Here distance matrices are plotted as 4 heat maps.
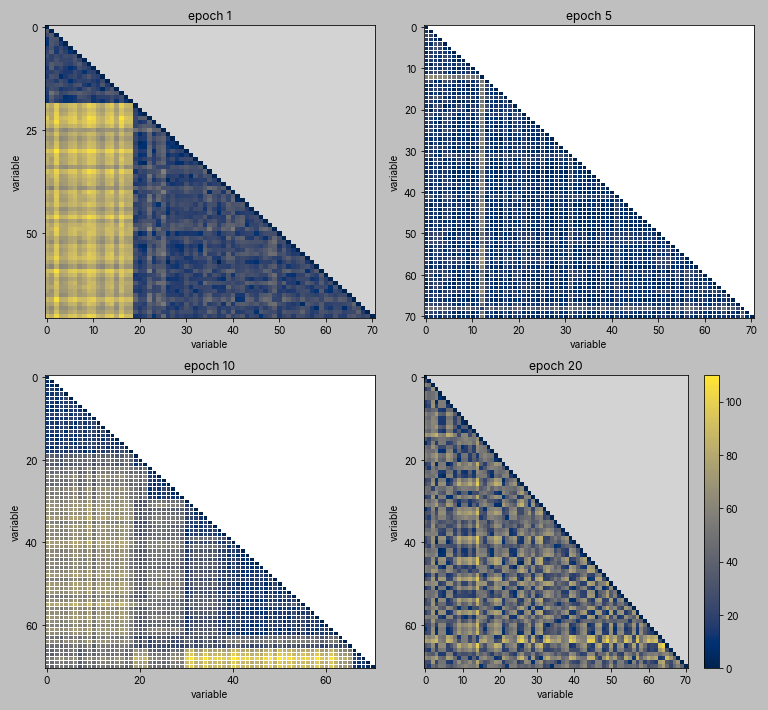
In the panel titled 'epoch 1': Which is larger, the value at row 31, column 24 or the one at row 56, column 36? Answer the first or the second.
the first
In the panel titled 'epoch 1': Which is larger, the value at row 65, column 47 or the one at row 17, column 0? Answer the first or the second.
the first
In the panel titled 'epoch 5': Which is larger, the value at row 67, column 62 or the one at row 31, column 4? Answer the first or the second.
the second
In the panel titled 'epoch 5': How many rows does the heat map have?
71
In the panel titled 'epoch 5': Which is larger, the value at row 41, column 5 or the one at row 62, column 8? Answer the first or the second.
the first
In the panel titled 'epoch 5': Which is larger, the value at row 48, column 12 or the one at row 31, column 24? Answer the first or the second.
the first
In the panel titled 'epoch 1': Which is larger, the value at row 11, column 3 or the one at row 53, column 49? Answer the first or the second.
the second
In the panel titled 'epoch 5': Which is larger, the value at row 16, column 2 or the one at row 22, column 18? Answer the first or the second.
the first
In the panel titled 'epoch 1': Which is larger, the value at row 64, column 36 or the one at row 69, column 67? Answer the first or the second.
the second
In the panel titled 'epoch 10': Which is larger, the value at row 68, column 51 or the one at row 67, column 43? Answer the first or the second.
the first
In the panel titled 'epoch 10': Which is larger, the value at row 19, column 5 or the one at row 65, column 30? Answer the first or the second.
the first
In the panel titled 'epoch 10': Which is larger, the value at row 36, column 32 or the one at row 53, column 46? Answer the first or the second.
the second
